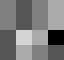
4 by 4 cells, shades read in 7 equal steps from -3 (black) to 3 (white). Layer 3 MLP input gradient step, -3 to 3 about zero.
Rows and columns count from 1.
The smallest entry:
-3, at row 3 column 4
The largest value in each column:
0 2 1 1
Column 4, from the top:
1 1 -3 -1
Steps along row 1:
down up up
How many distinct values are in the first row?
3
